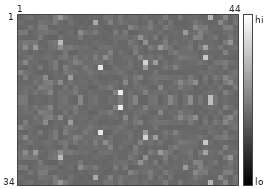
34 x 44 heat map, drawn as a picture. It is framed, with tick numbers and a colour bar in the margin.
Grain: fine. Slope: none. Histogram: skewed, a long tail of high values. Mirror symmetry: top to bottom.
